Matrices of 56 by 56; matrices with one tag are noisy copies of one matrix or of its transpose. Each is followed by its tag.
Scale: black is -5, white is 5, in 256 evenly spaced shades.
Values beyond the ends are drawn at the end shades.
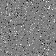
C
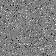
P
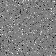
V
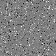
C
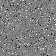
P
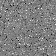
P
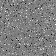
P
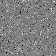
V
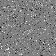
C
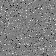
P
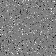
V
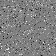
C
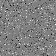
P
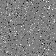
C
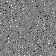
P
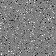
V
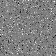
V
